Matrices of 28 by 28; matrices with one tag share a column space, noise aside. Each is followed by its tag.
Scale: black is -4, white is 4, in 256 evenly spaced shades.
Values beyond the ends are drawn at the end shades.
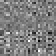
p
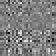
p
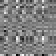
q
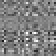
p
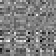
p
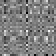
q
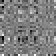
q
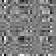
q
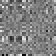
q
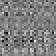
p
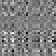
p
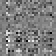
p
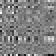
q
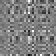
q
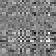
p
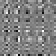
q
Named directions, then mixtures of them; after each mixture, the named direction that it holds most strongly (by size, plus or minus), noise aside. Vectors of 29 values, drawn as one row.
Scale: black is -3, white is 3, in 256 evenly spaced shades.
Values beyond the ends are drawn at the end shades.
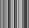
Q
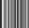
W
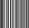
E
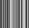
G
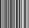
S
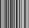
S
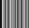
W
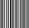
E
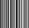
S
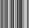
Q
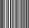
E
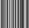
S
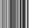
G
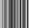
G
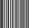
E
